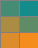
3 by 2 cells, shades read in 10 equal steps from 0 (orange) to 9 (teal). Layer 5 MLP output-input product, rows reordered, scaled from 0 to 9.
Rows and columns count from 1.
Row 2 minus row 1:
-4 -3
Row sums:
16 9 1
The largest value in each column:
7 9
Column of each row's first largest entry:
2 2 1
